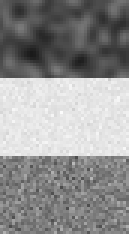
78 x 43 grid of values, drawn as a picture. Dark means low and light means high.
The table splits into 3 rows of 1 panel. Panel 1,1: low, blotchy. Panel 2,1: very high, fine-grained, faint in contrast. Panel 3,1: middling, fine-grained.
